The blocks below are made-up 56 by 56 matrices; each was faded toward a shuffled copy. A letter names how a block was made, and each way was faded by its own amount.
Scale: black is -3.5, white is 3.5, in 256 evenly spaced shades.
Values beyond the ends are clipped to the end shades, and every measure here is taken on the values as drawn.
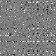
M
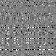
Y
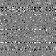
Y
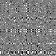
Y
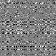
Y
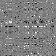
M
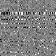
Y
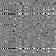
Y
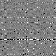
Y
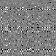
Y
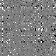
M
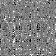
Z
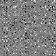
Z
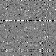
Y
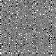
Z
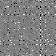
M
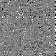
Z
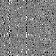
Z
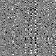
Z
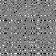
Y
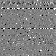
Y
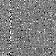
Z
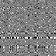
Y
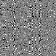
Z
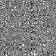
Z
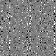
Z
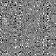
Z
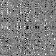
Z
